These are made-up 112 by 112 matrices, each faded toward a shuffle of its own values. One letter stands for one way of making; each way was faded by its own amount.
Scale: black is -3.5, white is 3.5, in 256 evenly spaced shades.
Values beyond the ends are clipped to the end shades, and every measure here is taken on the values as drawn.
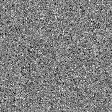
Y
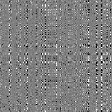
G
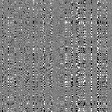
G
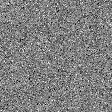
Y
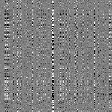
G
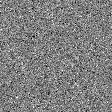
Y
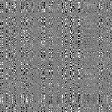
G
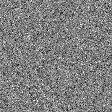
Y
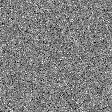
Y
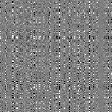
G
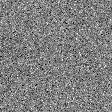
Y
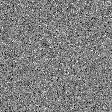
Y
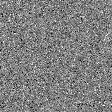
Y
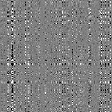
G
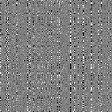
G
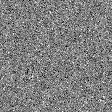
Y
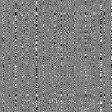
G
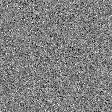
Y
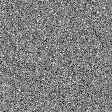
Y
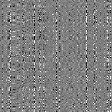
G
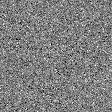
Y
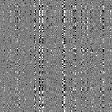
G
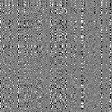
G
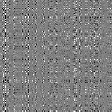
G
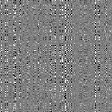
G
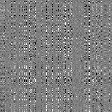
G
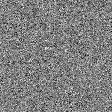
Y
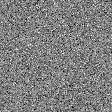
Y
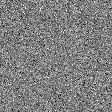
Y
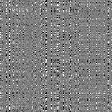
G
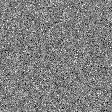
Y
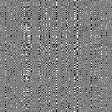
G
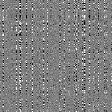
G
